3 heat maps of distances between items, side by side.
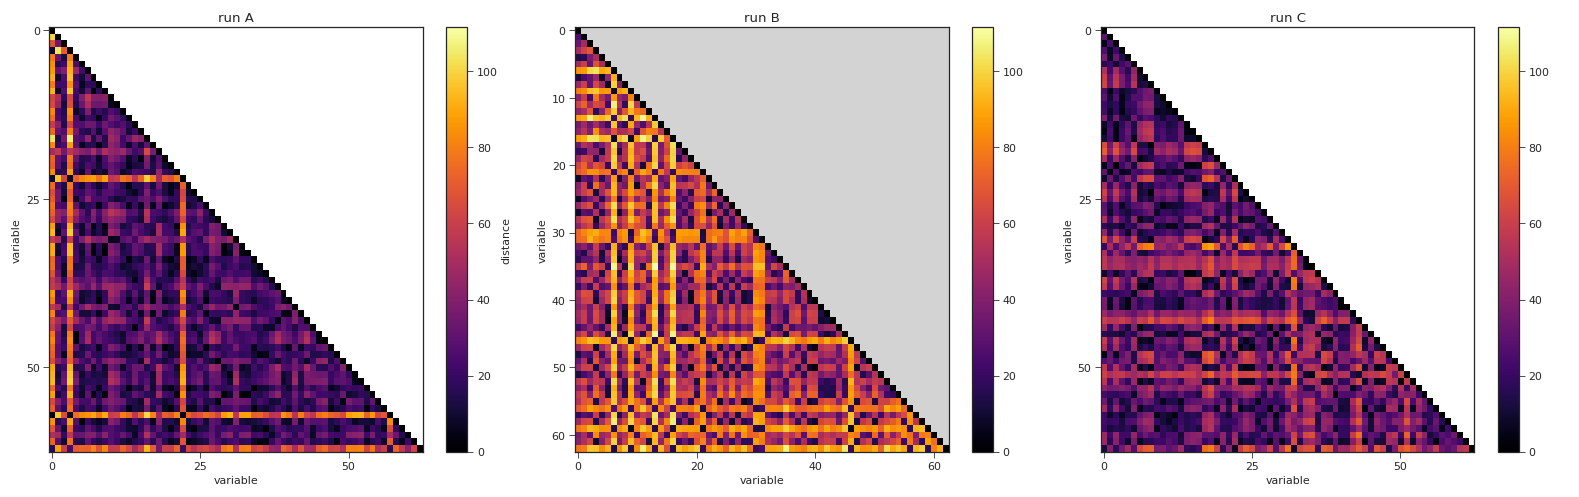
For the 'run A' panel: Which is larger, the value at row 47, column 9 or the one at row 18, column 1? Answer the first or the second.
the second
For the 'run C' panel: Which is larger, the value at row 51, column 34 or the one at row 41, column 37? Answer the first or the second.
the second
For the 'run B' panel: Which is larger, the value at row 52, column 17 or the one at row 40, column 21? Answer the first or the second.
the second
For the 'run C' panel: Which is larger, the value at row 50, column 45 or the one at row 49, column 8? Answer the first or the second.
the second
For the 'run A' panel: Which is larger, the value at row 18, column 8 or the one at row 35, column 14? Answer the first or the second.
the first
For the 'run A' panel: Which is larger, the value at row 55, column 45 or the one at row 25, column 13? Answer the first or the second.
the first
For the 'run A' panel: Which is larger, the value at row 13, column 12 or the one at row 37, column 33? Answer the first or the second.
the second
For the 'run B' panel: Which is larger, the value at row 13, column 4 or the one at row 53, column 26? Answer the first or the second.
the first
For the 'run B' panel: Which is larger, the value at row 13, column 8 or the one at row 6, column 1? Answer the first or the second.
the first
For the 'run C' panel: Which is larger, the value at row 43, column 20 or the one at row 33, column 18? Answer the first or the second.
the first
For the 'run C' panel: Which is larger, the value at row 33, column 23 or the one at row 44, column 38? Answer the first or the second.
the first
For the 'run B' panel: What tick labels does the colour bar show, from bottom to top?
0, 20, 40, 60, 80, 100
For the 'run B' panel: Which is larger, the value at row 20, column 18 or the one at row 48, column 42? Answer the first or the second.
the first
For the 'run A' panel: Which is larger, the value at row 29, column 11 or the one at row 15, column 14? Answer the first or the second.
the first
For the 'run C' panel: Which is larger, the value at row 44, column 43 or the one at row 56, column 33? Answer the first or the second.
the first
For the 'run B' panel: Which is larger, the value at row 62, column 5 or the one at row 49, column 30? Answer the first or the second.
the first
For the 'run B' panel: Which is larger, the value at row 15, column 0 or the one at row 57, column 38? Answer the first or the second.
the first
